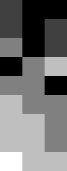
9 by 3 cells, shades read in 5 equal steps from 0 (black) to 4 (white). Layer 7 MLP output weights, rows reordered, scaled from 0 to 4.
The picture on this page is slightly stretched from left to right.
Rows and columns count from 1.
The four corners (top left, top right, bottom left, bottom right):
1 0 4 3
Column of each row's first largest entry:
1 1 1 3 1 1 1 1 1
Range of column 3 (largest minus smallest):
3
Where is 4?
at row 9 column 1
